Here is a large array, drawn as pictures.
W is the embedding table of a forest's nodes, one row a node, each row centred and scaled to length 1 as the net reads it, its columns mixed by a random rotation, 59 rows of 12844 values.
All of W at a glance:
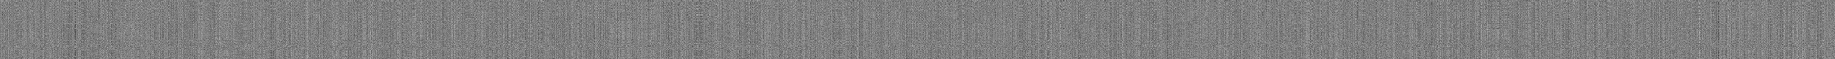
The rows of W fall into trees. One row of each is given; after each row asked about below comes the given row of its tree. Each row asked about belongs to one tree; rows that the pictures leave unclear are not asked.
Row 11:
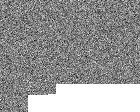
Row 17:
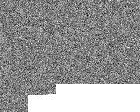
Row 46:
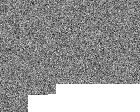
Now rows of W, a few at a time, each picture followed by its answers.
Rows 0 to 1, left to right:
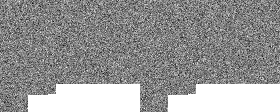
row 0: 46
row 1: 46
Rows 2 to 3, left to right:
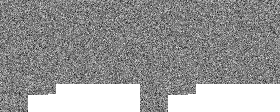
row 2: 11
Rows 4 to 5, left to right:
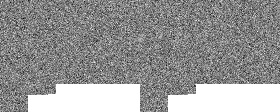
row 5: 17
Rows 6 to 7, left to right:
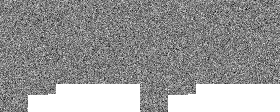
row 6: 46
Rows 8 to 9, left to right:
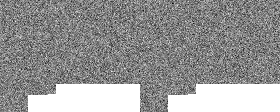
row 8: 17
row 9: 46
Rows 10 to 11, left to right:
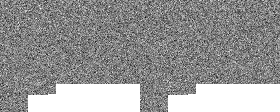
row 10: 11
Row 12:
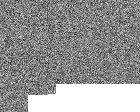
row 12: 17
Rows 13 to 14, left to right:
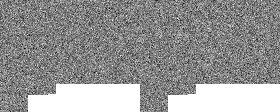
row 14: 17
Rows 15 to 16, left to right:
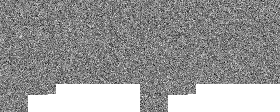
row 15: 17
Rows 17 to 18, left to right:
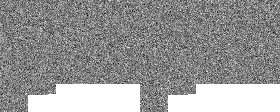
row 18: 11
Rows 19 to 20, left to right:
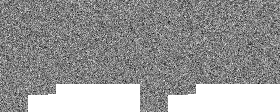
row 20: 17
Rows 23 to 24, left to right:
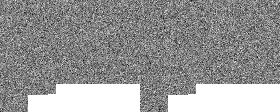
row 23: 46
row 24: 11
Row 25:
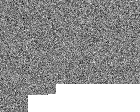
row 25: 11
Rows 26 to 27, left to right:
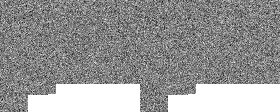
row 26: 11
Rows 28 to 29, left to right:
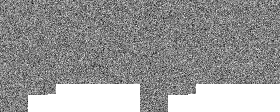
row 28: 46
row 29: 11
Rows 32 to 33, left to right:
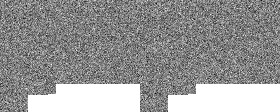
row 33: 11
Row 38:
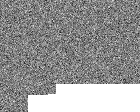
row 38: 11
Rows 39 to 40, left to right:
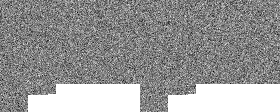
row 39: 11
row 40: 17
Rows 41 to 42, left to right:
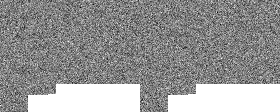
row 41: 11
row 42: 11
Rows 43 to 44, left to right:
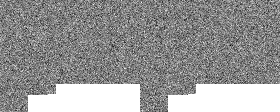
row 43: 17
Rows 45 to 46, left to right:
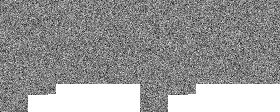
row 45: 46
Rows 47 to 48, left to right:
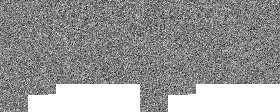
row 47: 17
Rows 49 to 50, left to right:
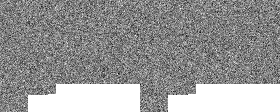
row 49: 17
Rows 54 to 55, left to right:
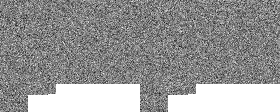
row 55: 11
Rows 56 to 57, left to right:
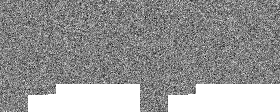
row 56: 17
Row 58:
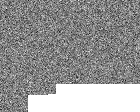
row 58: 11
